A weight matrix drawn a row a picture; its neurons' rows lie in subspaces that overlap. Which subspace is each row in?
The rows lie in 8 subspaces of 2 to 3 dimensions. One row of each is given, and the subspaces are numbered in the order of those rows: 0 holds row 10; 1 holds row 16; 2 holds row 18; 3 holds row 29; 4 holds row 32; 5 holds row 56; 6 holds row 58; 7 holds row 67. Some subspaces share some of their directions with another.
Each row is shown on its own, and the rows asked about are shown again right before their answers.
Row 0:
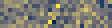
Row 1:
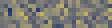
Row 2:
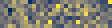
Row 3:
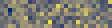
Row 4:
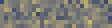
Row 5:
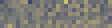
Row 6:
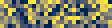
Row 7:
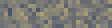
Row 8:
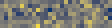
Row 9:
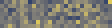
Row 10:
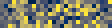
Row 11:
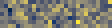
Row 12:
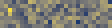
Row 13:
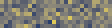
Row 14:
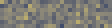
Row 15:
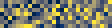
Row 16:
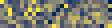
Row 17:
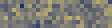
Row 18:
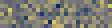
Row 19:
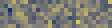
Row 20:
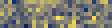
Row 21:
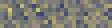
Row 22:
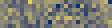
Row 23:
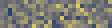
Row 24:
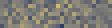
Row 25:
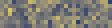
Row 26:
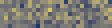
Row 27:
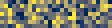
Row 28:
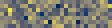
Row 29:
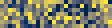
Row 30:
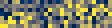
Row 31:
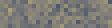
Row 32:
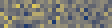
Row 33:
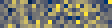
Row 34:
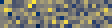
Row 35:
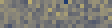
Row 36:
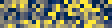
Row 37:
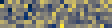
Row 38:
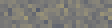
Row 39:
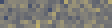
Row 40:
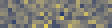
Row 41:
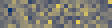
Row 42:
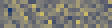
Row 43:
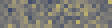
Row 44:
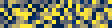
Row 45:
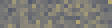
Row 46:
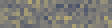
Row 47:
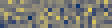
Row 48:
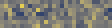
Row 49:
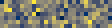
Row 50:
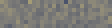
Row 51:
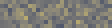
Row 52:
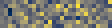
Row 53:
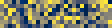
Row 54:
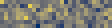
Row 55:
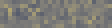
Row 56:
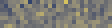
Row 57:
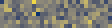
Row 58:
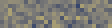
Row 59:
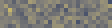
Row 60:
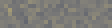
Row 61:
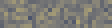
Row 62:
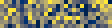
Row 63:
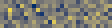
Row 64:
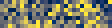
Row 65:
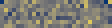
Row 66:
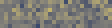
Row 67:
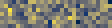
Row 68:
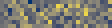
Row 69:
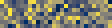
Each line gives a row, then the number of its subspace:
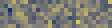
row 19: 7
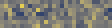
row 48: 5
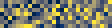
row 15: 4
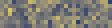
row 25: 6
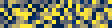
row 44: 4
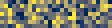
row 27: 7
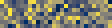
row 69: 1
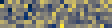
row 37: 1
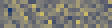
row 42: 4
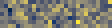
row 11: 7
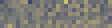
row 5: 5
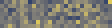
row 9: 2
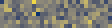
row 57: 0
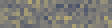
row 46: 3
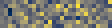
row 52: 6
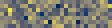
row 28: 2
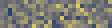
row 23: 6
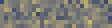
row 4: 0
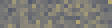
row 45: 2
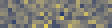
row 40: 6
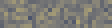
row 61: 6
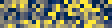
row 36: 1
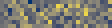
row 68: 3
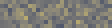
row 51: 1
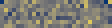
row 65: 0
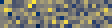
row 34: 0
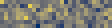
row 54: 1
